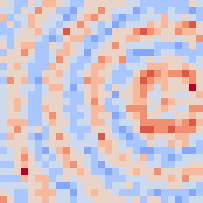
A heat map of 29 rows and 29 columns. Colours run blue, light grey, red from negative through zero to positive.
Ninth with the highest average: middle right. Rings: centred on the middle right. Odd patch: higher, in the middle right.
